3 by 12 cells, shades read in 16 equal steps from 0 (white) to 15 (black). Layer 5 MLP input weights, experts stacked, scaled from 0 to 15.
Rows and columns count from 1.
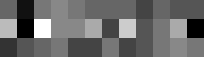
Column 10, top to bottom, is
9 8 8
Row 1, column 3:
8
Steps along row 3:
down down down up same down up down down down up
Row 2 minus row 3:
-8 5 -9 -1 -4 -6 3 -8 0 0 -2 7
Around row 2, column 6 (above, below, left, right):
9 11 7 11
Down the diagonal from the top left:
9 15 9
